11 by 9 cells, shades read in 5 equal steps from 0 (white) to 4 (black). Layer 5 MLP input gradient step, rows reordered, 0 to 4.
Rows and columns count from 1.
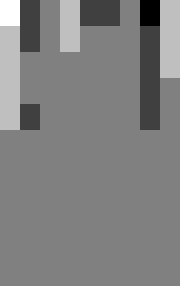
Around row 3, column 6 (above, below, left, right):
2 2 2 2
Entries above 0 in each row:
8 9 9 9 9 9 9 9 9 9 9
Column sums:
16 25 22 20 23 23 22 28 19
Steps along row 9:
same same same same same same same same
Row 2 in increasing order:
1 1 1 2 2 2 2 3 3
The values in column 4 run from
1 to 2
